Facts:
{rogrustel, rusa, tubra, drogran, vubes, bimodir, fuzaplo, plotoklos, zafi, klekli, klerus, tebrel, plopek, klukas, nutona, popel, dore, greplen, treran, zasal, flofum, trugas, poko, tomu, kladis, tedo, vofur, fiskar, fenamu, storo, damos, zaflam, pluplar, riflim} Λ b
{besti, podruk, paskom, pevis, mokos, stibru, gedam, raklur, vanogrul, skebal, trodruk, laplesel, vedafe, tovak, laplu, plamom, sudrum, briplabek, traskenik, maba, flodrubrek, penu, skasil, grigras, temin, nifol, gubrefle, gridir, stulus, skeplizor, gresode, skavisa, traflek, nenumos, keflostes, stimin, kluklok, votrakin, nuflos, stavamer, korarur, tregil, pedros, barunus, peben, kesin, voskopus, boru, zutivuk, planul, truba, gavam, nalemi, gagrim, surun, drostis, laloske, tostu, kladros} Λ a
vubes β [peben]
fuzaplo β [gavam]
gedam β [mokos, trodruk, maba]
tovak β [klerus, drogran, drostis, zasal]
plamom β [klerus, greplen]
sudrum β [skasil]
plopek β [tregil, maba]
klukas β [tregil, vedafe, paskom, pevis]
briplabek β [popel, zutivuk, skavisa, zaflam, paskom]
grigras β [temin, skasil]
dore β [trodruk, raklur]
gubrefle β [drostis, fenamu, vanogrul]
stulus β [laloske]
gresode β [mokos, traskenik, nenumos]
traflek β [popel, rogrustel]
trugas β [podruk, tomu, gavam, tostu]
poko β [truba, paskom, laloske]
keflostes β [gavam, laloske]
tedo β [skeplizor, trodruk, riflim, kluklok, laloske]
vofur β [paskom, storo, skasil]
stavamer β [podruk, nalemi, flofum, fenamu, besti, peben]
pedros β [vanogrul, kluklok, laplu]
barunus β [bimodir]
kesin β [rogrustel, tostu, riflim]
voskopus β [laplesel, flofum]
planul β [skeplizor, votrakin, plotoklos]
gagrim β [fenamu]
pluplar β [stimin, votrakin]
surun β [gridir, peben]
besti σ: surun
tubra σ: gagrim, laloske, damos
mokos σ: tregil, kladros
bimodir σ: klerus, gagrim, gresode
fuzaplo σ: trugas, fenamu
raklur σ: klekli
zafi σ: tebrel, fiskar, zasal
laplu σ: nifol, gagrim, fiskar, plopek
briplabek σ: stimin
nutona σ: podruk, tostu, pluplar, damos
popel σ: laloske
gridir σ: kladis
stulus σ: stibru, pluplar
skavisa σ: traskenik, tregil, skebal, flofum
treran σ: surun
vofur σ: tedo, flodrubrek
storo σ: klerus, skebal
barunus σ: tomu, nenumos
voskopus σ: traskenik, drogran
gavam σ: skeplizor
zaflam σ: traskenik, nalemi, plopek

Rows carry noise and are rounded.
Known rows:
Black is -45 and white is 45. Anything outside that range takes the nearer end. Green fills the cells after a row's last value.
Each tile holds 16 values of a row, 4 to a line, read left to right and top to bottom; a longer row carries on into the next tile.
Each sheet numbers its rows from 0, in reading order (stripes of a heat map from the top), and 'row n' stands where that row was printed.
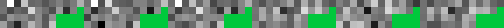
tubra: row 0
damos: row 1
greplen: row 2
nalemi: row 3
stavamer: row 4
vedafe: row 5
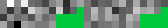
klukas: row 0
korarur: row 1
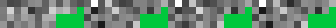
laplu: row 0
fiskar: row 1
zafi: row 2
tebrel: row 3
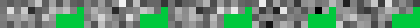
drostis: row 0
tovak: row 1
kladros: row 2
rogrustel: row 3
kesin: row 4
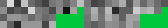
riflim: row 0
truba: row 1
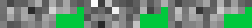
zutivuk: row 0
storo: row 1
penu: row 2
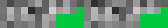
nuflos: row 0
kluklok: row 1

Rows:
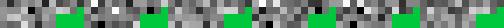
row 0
keflostes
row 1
tomu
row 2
voskopus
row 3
pluplar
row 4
vofur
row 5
skavisa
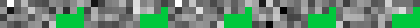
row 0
zasal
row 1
skasil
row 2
drogran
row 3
skeplizor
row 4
gedam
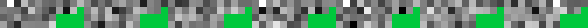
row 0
treran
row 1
votrakin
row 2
trodruk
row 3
vubes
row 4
popel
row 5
gubrefle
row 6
briplabek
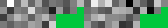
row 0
klerus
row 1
fuzaplo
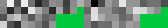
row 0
dore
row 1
raklur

